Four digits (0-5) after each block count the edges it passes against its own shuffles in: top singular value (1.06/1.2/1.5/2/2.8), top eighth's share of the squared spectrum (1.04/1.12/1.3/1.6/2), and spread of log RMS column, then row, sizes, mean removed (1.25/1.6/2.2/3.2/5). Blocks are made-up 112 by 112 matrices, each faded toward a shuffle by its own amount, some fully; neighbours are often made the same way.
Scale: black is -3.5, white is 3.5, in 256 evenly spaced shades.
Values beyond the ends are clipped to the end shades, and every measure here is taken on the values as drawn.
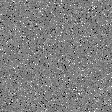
1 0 0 0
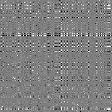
5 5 3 4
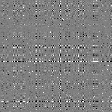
5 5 3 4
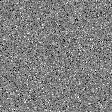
0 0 0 0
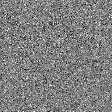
0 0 0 2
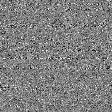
1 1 0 3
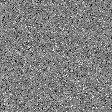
0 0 0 0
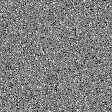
0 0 0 0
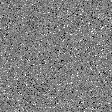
0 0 1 0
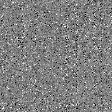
1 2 2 1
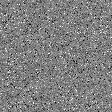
0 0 0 0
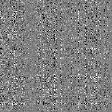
2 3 4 3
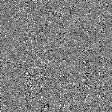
1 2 3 2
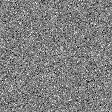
0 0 0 0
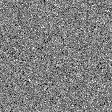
0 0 0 0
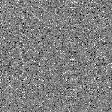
4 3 2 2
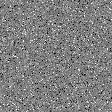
0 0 0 0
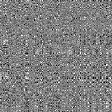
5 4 3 3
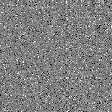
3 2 1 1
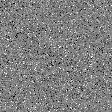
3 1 0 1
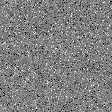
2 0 0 0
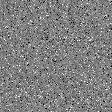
2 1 0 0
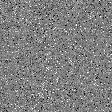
2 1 0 0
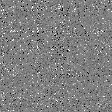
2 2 2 2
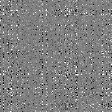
2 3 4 3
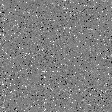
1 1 1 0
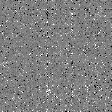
2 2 2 2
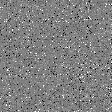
1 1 2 1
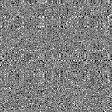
4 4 2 3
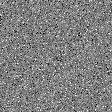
1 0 0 0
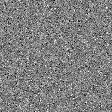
2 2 0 0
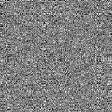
4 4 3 3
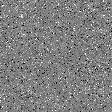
2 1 0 0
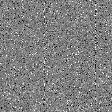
3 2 2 0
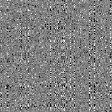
4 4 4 2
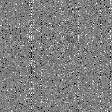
4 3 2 0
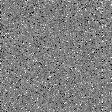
3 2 1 0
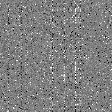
4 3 2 0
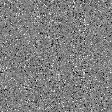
3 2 2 0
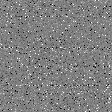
3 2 1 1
